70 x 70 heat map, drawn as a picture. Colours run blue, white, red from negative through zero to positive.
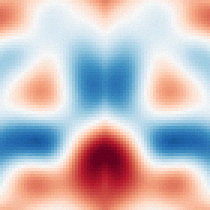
Stripes: none. Average level on the scale: 50%. Lone odd cells: none. Grain: smooth. Ninth with the highest average: bottom middle. Mirror symmetry: left to right. Histogram: bell-shaped.
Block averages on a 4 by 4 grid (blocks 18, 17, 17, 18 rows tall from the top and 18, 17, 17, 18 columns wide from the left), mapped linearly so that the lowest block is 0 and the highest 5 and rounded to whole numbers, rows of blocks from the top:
3 2 2 3 / 3 0 0 3 / 0 2 2 0 / 3 5 5 3
